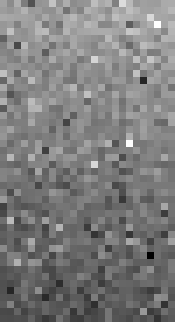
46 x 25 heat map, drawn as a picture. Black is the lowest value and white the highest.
Histogram: bell-shaped. Average level on the scale: 50%. Slope: up to the top. Grain: fine. Stripes: none.
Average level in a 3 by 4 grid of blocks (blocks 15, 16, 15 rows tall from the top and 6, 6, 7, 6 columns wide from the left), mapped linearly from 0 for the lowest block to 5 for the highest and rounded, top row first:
4 4 5 5 | 2 2 2 3 | 0 0 0 0
